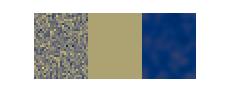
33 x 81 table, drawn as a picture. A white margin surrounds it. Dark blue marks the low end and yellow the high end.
The table splits into one row of 3 panels. Panel 1,1: middling, fine-grained, strong in contrast. Panel 1,2: high, flat. Panel 1,3: very low, blotchy, faint in contrast.
